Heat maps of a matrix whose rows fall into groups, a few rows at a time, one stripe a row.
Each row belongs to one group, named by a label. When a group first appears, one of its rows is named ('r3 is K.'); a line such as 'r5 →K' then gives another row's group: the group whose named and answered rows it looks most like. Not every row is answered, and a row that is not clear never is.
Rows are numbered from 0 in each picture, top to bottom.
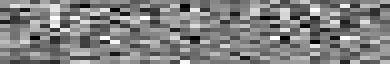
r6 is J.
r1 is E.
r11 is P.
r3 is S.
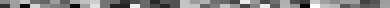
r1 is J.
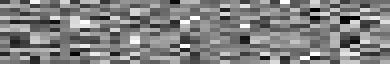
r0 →J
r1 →P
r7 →P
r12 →E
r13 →J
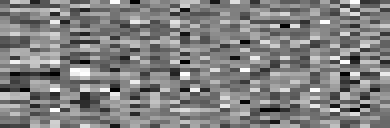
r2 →E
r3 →J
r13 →E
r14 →S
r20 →S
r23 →P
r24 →P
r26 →P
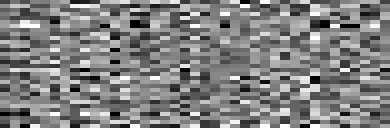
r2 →J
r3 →P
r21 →J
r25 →S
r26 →E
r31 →J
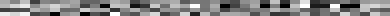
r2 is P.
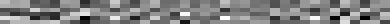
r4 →P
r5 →E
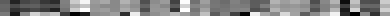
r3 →S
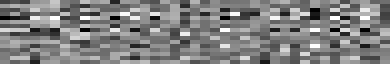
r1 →E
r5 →E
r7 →P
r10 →E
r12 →J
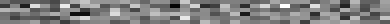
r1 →J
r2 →P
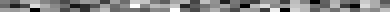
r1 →S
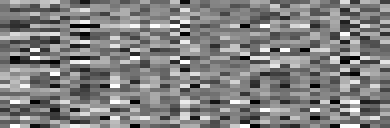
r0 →E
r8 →E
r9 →P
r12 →J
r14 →S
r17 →E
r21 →P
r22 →E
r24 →P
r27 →J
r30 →S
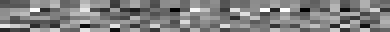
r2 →J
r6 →P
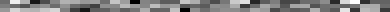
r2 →E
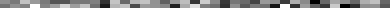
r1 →J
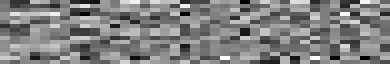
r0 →S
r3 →E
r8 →S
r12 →E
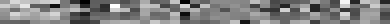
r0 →E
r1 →P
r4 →E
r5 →S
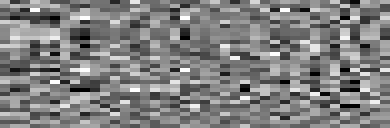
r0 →S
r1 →E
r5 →P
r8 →E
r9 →E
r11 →P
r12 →P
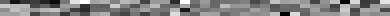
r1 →P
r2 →E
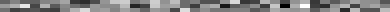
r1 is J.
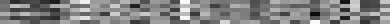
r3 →P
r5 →P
